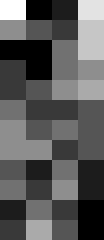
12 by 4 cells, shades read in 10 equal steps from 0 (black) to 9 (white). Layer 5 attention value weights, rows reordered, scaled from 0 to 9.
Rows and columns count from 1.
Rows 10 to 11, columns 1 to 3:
4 2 5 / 1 4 2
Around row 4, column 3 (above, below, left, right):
4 5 0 5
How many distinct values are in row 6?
3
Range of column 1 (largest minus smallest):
9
